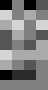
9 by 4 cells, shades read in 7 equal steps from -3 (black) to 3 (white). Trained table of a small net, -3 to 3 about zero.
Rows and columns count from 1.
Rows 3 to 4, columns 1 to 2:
1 2 / -1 1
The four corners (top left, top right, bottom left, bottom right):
-3 -1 0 0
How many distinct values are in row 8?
3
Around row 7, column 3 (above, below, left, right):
1 -2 0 0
